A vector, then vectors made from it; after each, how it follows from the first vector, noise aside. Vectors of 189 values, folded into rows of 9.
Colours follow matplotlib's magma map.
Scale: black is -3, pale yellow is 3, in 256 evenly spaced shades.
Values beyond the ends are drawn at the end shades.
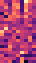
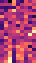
reversed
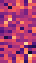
wrapped around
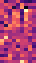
wrapped around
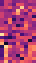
wrapped around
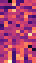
reversed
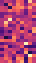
wrapped around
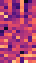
negated
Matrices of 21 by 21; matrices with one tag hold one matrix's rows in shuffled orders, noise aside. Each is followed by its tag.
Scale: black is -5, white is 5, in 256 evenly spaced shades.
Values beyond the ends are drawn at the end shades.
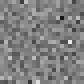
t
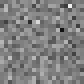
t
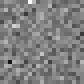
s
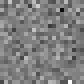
t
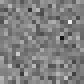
t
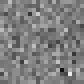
t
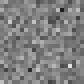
t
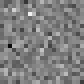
s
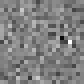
t
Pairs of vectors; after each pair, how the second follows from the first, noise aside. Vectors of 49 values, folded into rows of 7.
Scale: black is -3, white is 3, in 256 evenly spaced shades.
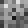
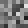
shuffled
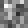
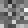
shuffled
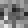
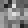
wrapped around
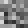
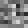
wrapped around
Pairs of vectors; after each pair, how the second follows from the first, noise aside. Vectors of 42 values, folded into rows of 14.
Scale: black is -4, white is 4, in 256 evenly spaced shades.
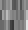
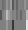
partly zeroed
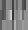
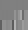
partly zeroed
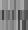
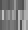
negated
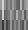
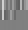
partly zeroed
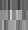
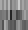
negated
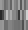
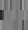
partly zeroed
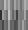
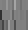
partly zeroed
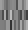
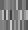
negated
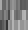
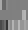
partly zeroed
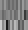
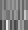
negated
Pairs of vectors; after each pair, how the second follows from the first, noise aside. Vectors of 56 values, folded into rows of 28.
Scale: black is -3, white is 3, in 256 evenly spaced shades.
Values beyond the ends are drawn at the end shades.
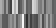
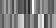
reversed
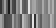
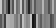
sign-scrambled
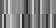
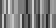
copied
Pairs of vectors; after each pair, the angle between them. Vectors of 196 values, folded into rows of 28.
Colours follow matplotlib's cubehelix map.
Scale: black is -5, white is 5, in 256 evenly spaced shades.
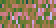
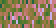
nearly parallel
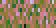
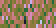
orthogonal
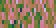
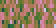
nearly parallel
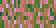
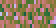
partly opposed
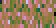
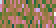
nearly opposite
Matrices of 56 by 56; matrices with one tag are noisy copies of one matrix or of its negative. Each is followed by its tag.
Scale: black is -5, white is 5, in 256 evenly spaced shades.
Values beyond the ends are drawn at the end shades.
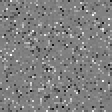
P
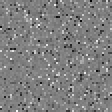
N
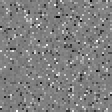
N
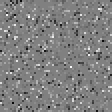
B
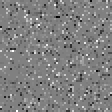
N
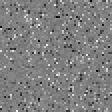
N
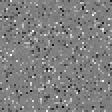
P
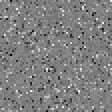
P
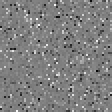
N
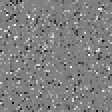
B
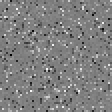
P
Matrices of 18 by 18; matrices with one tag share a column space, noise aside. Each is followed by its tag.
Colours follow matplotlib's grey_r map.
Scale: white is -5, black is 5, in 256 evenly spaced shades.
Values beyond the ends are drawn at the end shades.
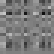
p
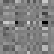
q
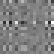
q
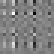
p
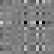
q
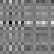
q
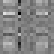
p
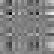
p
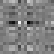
q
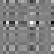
q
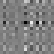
q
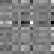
q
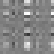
p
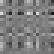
p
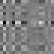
q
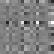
q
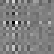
q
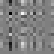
p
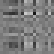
p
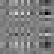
p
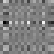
q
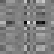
q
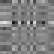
q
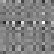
q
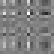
p
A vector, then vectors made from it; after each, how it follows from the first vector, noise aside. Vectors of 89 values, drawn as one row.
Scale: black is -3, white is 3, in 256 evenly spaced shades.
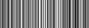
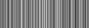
shrunk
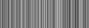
shrunk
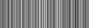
shrunk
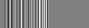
partly zeroed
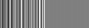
partly zeroed
